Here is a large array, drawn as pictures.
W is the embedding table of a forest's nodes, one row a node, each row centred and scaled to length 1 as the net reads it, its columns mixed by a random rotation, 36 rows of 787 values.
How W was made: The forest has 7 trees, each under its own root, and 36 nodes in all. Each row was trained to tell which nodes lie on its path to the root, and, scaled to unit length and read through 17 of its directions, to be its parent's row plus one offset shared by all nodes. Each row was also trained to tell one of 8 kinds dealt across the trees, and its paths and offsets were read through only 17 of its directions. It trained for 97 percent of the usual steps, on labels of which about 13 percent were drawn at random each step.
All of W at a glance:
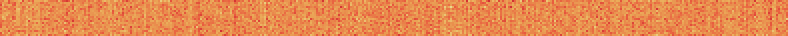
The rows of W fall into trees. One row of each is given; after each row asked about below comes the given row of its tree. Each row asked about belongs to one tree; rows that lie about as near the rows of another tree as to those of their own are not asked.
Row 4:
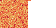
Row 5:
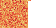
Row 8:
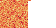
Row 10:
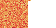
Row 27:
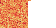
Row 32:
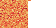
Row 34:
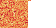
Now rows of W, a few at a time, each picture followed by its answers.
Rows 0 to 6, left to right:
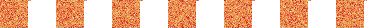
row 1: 34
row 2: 10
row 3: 8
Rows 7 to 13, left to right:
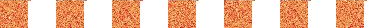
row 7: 32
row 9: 8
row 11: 34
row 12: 8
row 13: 4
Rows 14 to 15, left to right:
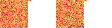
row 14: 34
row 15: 32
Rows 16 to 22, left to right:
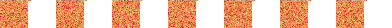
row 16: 32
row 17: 27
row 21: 34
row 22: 8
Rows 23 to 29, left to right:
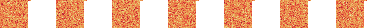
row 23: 10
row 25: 5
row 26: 4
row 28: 32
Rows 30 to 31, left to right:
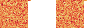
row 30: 10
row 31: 10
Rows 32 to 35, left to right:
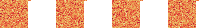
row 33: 4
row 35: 34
